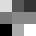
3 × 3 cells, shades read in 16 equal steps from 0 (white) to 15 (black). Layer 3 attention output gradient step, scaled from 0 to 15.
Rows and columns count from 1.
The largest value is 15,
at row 3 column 1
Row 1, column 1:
2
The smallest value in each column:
2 5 0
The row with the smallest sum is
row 3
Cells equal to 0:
1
